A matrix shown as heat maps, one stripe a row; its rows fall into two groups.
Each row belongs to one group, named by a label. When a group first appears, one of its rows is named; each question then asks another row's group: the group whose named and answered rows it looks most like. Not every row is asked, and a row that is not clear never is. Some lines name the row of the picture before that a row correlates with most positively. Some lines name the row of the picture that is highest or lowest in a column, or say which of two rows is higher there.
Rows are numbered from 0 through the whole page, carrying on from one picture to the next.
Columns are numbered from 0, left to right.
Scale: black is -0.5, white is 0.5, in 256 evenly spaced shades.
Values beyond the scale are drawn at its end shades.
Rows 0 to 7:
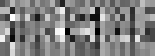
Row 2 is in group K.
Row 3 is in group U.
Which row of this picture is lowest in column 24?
2
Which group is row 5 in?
U
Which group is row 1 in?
U
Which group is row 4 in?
U
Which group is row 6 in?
K
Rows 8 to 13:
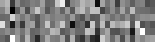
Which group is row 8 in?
U
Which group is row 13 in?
K
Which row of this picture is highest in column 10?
12
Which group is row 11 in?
U
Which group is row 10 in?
K
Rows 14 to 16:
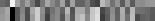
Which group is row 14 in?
K
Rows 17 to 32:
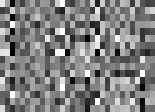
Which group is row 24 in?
U
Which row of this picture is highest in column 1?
24
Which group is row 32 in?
U
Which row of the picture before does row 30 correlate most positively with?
14
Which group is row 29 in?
U
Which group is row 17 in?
U
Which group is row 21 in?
U
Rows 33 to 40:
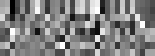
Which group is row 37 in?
K
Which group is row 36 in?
U
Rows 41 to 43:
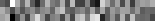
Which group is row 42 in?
U
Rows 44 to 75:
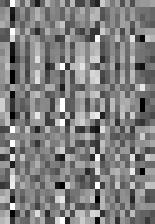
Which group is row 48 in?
K
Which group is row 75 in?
U
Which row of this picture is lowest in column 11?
70
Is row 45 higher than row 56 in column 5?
No
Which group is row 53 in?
U
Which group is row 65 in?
U
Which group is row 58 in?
U
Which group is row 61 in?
U
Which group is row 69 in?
K
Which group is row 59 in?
U
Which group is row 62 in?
K
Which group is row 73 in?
K
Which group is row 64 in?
K
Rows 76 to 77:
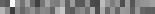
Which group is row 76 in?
K
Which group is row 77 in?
U
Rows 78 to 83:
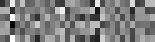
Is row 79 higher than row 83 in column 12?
Yes
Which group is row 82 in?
U
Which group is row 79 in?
U
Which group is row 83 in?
K
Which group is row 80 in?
K
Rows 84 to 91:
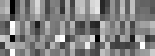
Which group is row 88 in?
K
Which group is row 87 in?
K
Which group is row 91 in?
K
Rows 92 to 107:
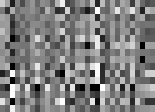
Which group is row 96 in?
U
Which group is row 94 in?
U
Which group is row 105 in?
K
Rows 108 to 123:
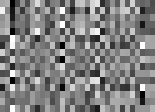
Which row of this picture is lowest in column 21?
109
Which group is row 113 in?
K
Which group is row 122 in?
U
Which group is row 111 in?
U
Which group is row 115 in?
U
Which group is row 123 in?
K
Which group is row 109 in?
U
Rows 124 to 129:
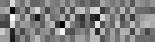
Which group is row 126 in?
K
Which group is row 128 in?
U
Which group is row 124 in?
K
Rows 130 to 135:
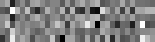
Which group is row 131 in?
K
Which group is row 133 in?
U
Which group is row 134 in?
K
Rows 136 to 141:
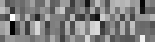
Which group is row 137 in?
U
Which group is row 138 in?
K
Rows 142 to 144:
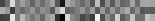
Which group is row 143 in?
U
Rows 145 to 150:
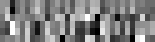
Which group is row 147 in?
U
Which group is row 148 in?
K
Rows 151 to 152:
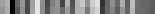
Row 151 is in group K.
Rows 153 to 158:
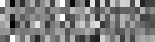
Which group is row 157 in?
U
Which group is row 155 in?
U
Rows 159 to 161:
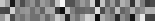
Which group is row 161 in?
U
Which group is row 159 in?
U
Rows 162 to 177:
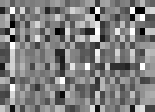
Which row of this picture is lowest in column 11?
166
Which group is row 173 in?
U
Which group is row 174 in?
K
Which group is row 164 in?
U
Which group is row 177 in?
U
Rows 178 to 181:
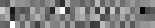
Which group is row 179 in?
U
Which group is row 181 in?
K
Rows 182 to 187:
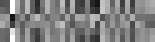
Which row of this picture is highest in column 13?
184
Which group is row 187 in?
K
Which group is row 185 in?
U
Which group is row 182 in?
K
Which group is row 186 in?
K
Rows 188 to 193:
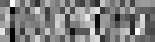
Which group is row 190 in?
U
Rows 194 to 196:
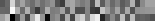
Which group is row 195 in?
K
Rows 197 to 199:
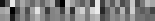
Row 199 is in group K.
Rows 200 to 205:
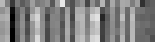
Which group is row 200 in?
U
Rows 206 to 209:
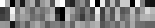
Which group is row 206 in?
U
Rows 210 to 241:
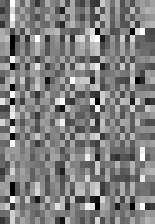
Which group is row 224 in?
U
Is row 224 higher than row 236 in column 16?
No
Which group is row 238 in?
K
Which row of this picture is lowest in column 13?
239
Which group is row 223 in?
K
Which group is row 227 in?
U
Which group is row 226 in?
K
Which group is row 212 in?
K
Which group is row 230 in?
K
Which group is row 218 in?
K
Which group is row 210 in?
K
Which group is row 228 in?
K
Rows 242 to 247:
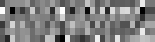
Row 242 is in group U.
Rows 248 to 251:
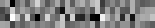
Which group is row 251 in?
U
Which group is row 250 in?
K
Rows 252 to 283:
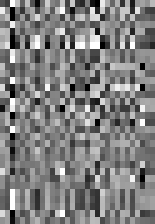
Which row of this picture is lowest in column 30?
258
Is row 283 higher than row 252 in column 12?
No
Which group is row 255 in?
K
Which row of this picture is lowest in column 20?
258
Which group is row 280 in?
K
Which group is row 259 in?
K
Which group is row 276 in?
U
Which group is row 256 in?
U
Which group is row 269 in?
U
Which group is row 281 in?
K
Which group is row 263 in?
K
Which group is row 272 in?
U
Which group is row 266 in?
K
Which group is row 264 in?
U
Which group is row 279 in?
K
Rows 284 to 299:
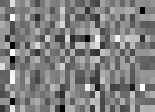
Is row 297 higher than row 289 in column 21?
Yes
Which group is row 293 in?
U
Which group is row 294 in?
K
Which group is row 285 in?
U
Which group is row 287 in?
U
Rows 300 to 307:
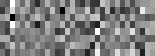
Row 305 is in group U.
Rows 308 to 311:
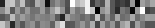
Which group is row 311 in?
U
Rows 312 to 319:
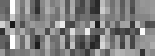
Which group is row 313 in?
K
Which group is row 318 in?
K
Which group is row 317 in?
K
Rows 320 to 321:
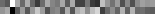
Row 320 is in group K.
